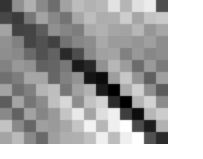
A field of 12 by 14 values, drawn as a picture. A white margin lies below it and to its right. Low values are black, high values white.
Streaks slant down to the right. The top middle is the calmest part. The bottom right is the roughest part.
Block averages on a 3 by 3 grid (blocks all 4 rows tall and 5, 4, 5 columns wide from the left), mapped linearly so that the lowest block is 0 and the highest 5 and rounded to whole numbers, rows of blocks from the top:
134 / 202 / 252
